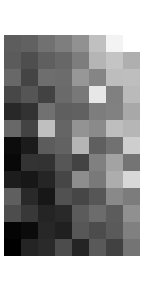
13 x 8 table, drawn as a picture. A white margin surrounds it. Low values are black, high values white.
The top right is the ninth with the highest average. There is an overall slope up to the top right. The bottom left is the ninth with the lowest average. The halves do not mirror each other.
